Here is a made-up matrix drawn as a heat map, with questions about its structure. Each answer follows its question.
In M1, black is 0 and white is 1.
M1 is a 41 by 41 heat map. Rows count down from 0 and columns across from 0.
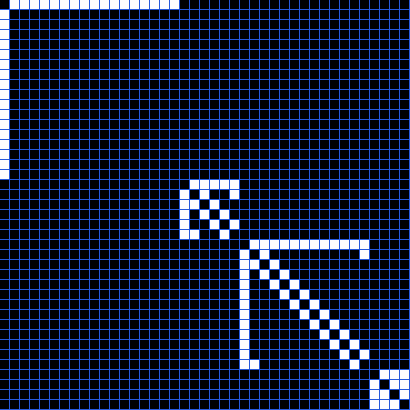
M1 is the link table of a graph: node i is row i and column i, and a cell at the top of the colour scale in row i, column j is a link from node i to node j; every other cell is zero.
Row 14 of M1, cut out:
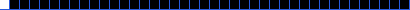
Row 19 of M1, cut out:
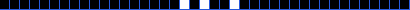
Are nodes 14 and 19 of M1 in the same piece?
no
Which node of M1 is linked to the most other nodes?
node 0
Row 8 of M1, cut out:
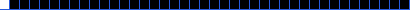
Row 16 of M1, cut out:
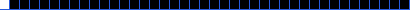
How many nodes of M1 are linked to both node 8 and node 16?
1
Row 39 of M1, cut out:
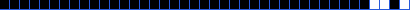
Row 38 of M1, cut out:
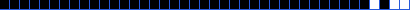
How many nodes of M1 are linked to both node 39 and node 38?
2
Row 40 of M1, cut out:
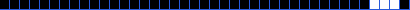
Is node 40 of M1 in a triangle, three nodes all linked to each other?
yes
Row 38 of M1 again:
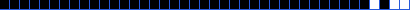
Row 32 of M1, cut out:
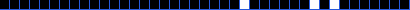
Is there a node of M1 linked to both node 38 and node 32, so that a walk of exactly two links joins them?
no
